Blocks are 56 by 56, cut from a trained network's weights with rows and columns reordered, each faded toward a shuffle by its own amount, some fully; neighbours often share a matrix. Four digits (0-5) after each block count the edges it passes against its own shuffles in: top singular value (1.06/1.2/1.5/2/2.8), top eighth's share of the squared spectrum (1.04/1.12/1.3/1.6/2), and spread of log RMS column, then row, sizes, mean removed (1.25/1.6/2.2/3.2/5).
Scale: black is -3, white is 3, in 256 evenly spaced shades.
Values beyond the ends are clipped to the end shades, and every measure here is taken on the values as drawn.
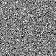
1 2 0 0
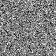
1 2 0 0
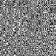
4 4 3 1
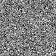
1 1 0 0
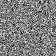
0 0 0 0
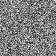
0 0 0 0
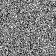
0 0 0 0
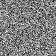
0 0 0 0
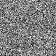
1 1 0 0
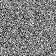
0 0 0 0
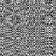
4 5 3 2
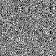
3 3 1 1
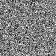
0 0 0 0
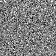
0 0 0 0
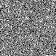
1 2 0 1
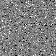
1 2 0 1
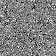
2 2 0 0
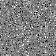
2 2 1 1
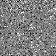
2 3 1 2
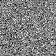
2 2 0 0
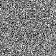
3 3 1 1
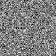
3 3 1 1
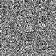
3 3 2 0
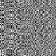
4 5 3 2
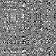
3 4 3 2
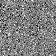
1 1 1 0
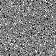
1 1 0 0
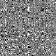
3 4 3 2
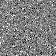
0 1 0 0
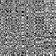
4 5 3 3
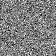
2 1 0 0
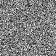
1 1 0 0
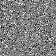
1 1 0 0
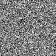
1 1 0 0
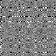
4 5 2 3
